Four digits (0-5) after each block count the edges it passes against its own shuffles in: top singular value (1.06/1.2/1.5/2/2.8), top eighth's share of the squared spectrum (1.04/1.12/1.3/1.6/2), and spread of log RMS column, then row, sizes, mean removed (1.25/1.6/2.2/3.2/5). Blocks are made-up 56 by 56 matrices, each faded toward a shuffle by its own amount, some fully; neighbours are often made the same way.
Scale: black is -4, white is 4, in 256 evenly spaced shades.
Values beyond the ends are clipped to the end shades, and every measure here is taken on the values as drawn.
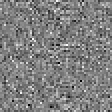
4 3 2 2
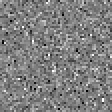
0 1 0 0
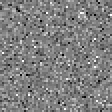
0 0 0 0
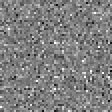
3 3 1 1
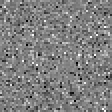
2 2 0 1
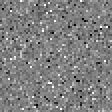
0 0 0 0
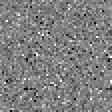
1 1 0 0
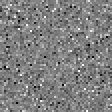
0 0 0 0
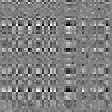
5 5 4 4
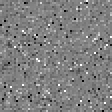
1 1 0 0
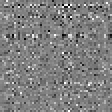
4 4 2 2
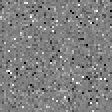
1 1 0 0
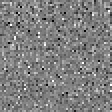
3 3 0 1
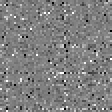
3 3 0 2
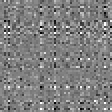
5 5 3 3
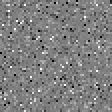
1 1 0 0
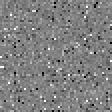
2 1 0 0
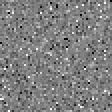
0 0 0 0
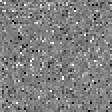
3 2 1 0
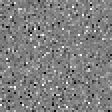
2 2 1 0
